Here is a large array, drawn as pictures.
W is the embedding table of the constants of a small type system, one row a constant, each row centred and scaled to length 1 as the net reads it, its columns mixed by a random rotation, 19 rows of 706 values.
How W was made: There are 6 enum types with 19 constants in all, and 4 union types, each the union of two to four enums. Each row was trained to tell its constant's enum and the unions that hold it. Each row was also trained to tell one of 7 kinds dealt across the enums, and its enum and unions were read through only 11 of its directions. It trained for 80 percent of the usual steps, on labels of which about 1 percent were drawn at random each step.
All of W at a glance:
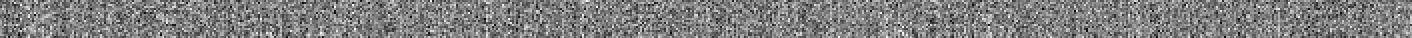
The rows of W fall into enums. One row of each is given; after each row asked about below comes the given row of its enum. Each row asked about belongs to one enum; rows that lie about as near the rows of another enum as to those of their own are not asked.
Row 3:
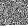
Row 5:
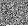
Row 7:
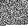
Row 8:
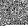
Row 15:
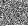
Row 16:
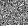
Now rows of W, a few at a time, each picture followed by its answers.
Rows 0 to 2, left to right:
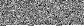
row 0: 5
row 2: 3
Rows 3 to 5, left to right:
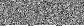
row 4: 8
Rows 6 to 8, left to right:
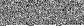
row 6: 5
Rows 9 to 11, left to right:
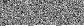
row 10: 7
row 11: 15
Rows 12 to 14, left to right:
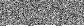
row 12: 5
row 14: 15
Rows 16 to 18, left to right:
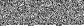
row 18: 7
